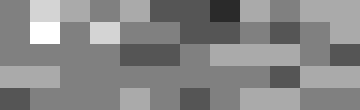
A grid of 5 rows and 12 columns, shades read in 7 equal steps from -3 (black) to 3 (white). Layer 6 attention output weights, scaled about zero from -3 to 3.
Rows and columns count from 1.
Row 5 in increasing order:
-1 -1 0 0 0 0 0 0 0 1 1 1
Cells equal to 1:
16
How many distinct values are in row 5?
3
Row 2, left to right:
0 3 0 2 0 0 -1 -1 0 -1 0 1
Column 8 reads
-2 -1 1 0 0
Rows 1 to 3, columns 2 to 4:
2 1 0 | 3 0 2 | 0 0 0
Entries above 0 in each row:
6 3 3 4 3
